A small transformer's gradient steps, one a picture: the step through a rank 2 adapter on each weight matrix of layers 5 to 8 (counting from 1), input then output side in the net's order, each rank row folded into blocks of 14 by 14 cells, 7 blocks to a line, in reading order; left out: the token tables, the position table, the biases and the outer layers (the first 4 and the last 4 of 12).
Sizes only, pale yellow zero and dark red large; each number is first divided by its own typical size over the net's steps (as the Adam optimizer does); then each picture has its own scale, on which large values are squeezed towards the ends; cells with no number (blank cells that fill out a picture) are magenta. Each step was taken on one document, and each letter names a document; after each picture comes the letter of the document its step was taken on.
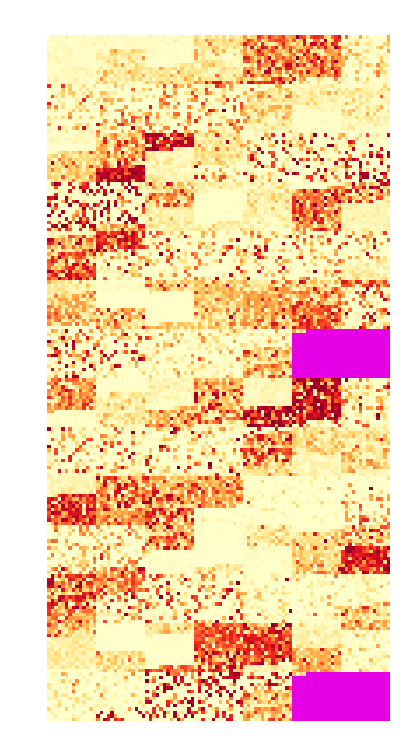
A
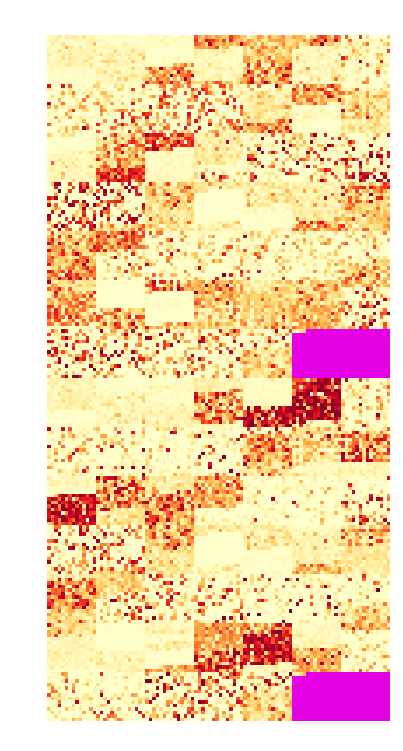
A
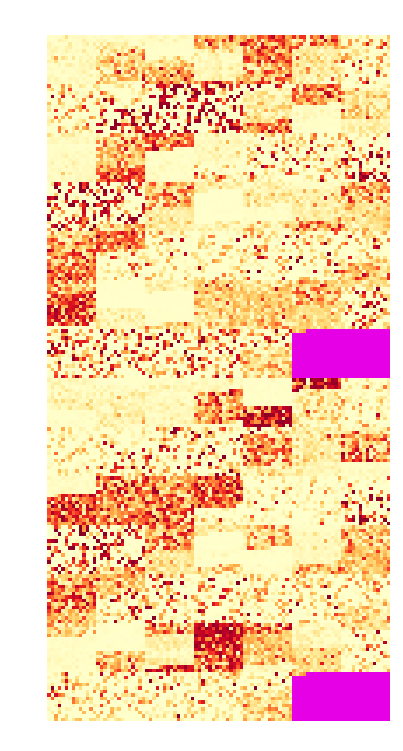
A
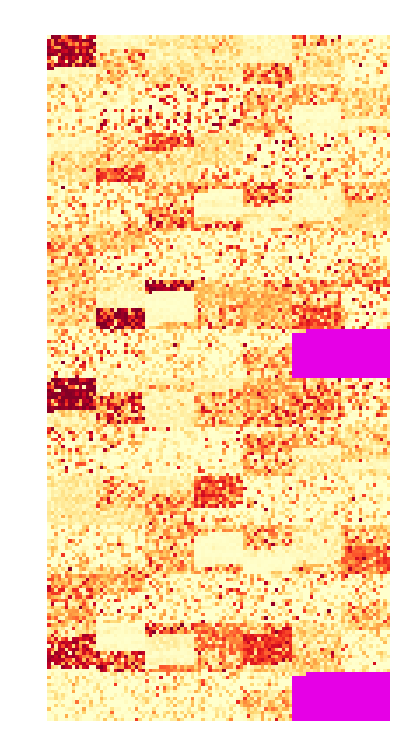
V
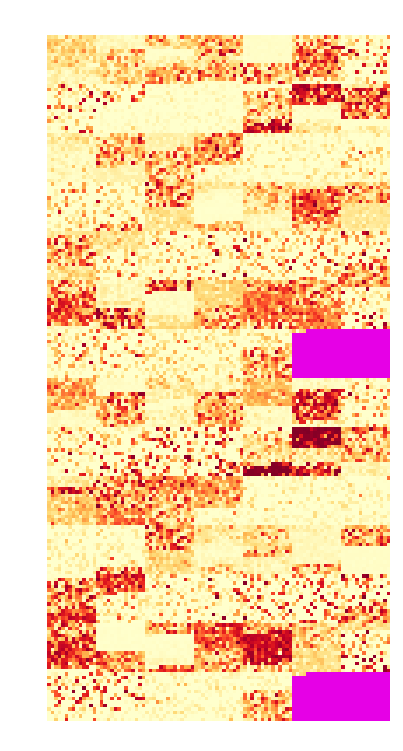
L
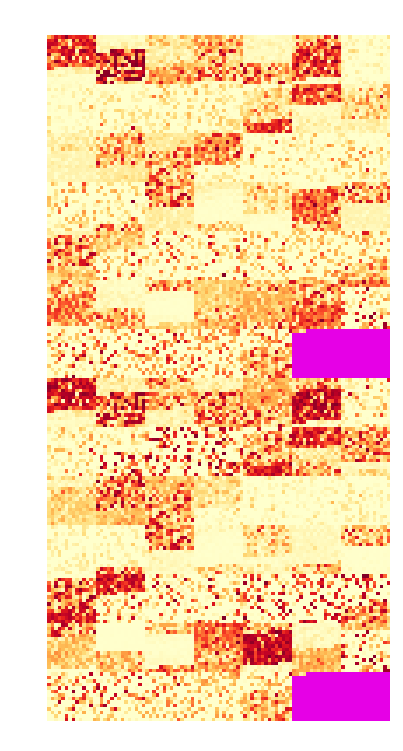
L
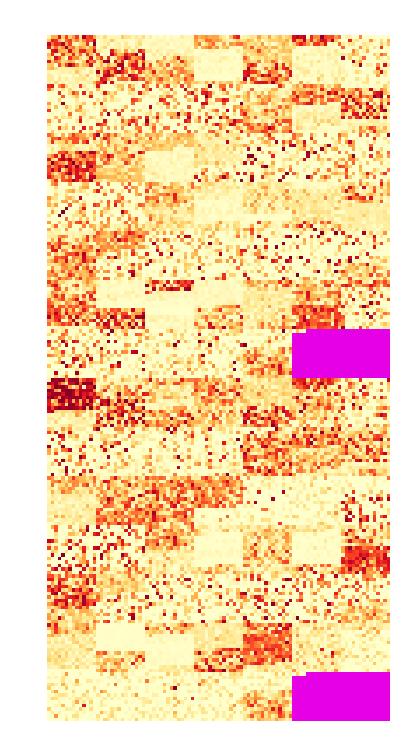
V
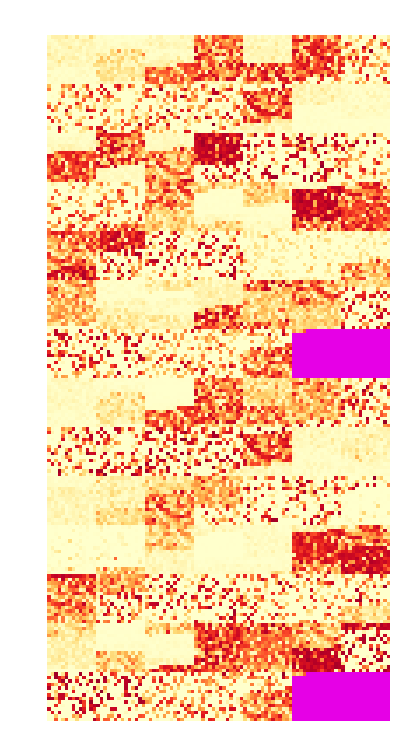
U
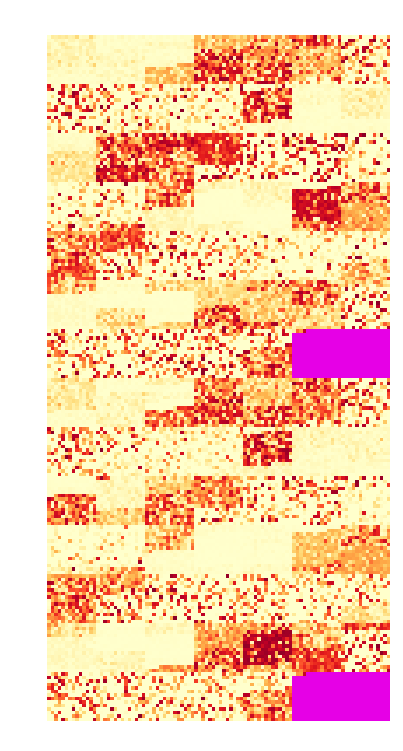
U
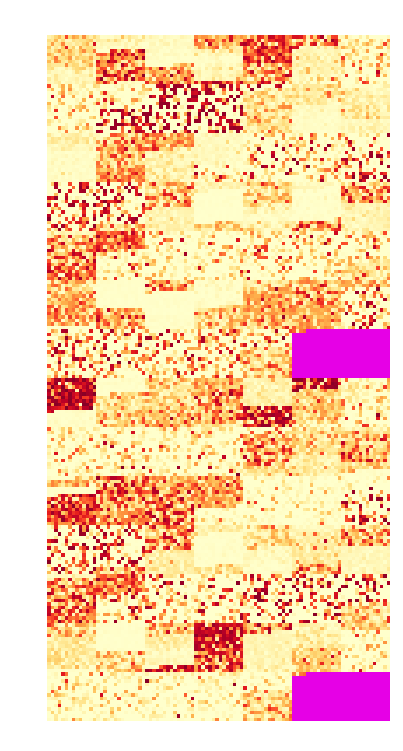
A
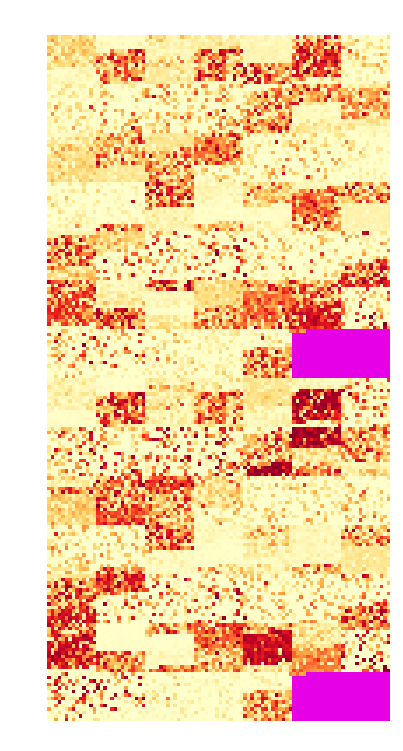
L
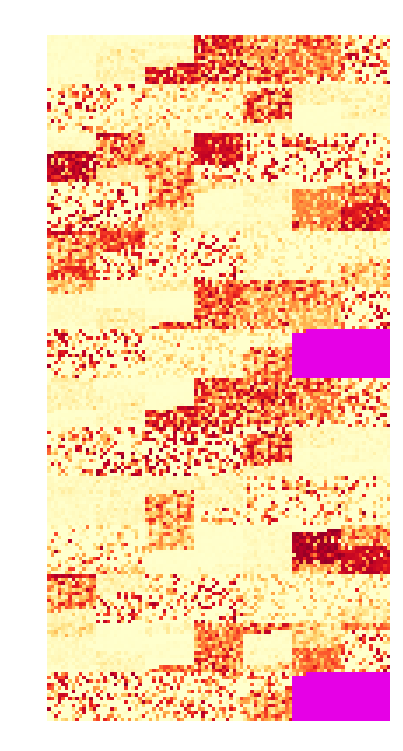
U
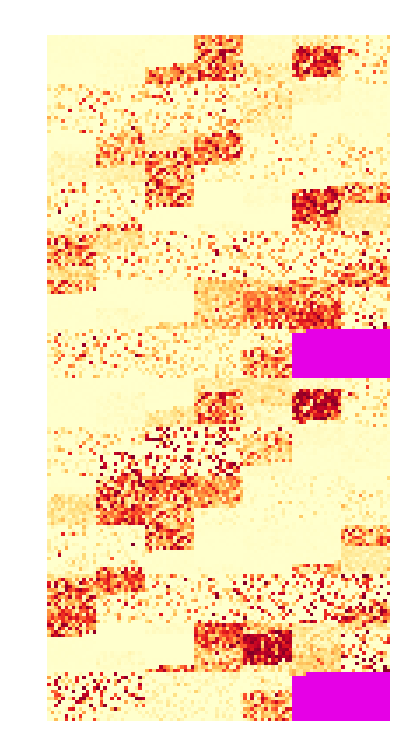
L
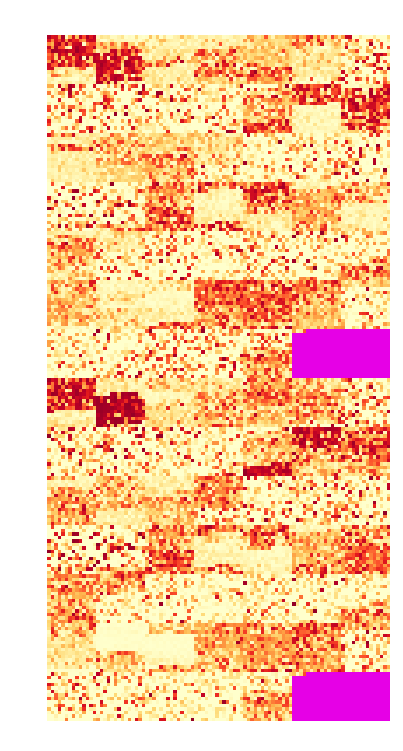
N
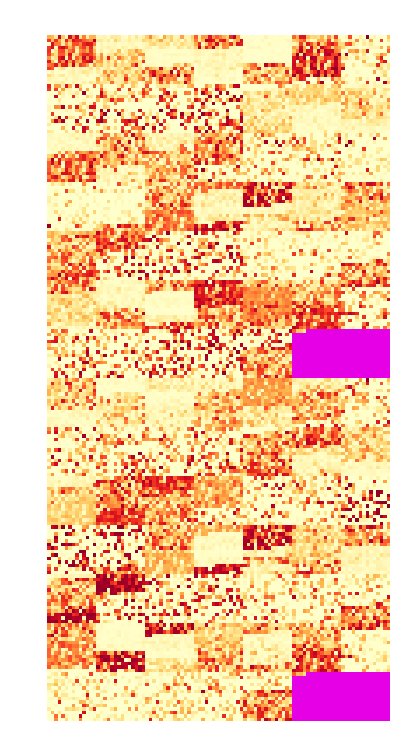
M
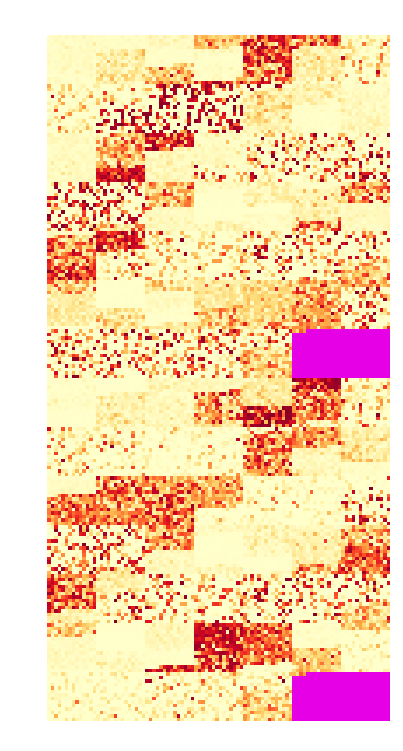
A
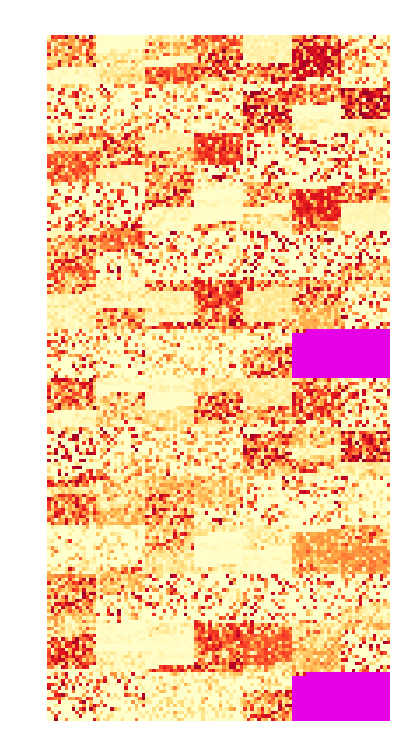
U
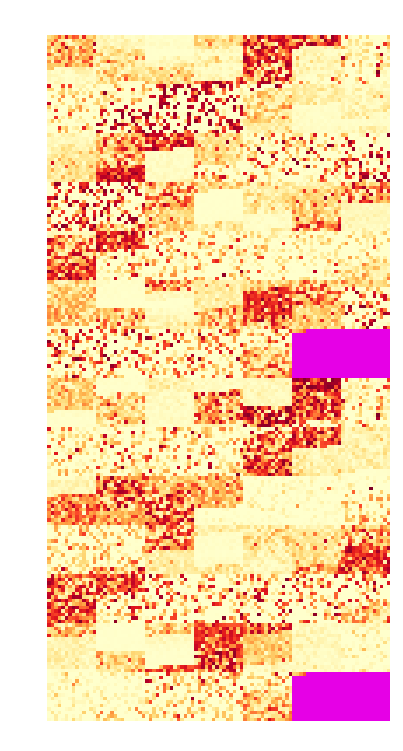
A
